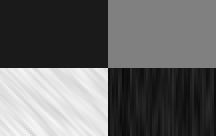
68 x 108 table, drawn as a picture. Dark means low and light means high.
It is made of 2 by 2 panels. Panel 1,1: very low, flat. Panel 1,2: middling, flat. Panel 2,1: very high, slanting down to the right, faint in contrast. Panel 2,2: very low, streaked downward, faint in contrast.
